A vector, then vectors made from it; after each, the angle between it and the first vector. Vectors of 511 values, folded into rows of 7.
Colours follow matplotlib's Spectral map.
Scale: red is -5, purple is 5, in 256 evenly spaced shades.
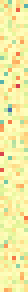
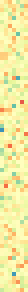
partly opposed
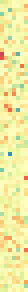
partly opposed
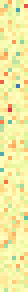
nearly opposite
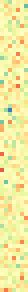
nearly parallel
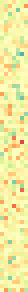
partly opposed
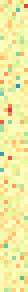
nearly opposite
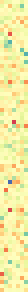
orthogonal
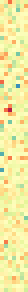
nearly opposite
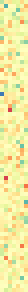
partly opposed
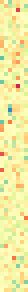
nearly parallel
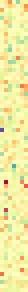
partly opposed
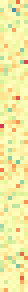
partly aligned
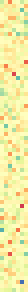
orthogonal
